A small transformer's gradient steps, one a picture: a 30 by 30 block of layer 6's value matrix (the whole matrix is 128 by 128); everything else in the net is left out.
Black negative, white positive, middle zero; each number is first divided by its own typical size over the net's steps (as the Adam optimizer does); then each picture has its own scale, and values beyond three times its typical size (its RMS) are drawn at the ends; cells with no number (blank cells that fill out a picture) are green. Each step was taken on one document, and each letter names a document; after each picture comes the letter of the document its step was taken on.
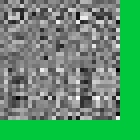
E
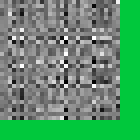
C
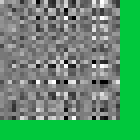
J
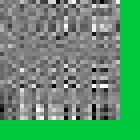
J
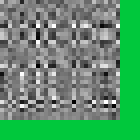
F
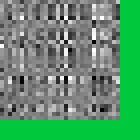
C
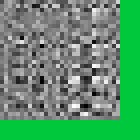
E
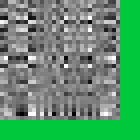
E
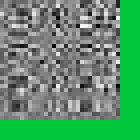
E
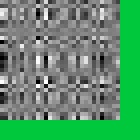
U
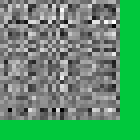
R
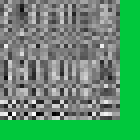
F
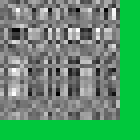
R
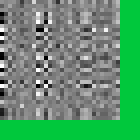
U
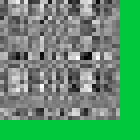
E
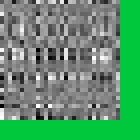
C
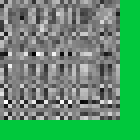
F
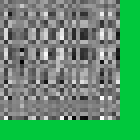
F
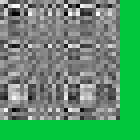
R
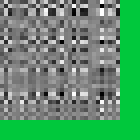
F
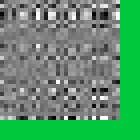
J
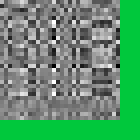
F
